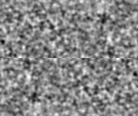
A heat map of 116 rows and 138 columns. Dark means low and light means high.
Stripes: none. Average level on the scale: 50%. Grain: blotchy. Histogram: bell-shaped. Symmetry: a half turn.
